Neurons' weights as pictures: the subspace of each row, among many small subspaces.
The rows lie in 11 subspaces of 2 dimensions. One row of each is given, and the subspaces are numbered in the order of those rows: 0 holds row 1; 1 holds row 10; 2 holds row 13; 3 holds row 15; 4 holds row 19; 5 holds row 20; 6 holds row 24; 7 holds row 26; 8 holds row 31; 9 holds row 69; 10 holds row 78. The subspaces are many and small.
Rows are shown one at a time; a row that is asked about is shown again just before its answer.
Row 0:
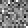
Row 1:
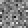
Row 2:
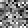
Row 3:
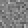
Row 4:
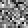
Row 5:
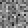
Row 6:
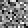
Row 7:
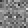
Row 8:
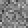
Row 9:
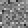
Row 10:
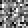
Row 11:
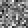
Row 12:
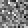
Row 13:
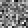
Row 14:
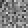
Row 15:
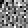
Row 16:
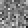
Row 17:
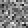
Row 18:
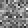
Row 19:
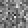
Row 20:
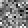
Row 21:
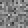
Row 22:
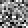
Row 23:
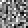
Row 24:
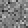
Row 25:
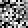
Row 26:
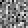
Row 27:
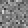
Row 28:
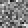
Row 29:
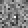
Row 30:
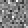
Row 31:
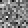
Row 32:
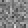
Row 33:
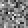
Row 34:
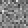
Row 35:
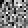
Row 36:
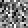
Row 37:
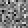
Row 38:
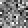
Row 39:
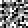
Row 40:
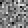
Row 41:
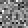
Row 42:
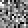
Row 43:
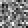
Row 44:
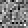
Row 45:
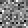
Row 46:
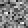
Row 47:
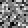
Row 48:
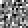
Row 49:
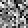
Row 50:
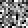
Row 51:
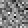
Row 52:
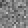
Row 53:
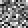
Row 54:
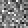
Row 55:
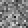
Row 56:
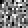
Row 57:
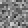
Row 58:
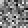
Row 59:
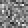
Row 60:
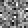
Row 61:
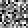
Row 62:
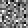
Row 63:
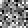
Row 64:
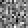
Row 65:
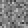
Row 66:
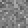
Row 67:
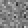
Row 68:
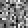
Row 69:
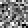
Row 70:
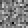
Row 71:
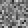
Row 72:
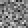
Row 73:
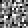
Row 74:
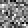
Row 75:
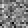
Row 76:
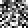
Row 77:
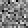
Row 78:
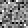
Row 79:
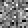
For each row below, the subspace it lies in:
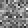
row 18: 5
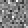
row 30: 10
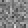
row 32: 1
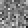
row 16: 8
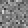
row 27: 0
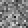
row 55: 4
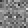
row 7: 5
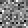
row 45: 0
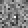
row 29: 8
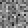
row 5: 7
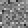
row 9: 0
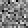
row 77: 6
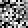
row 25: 8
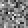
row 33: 4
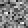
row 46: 4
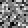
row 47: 9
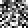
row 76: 8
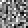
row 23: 7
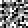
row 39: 1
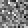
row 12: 0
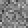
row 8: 6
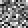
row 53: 8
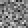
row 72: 4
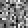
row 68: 8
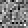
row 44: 10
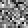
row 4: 2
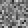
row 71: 2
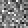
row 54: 6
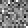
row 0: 6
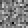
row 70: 1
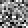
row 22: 4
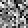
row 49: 2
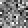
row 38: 0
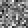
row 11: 2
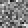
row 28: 4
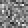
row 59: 9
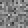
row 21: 1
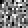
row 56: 3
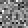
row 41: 0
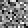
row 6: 0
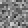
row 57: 9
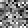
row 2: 5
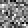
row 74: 9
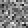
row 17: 9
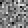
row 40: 1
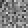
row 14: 3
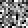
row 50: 2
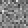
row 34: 6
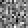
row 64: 7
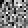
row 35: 3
